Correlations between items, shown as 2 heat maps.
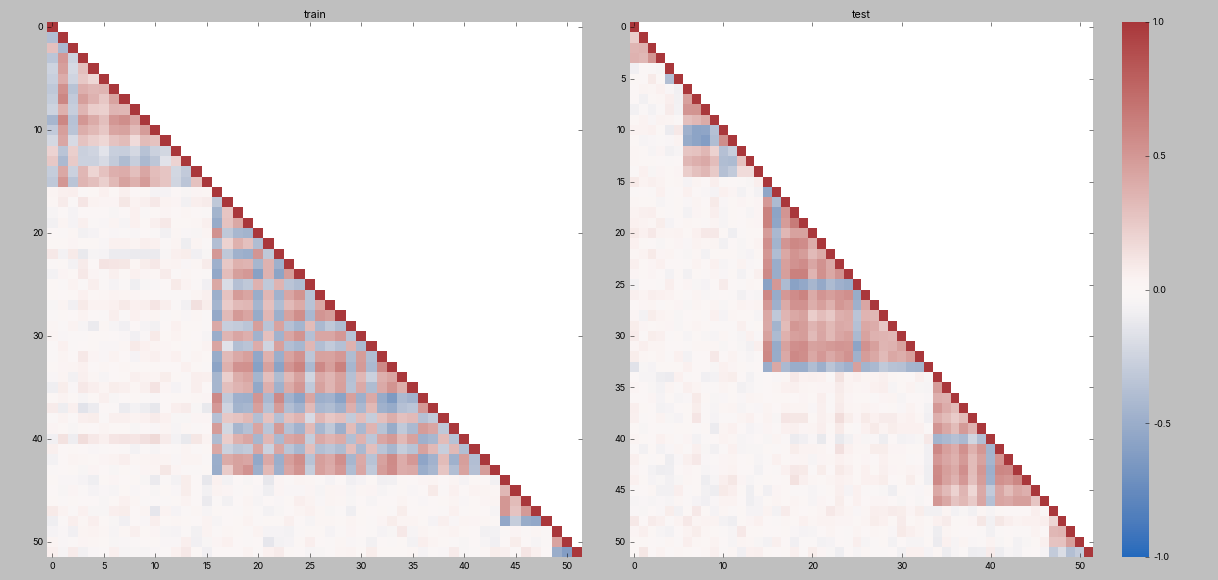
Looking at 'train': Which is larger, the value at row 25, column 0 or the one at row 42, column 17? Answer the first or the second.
the second
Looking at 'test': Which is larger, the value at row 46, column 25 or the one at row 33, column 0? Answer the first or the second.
the first
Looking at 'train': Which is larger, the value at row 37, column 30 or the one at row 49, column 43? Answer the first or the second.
the second
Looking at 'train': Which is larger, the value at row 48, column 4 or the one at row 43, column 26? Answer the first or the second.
the second
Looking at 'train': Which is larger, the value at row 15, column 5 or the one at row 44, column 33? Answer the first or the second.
the first
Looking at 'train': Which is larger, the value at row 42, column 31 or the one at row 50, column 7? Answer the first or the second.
the second
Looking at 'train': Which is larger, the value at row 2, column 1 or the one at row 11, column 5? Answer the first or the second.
the second
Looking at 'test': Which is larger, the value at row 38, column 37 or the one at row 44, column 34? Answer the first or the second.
the second
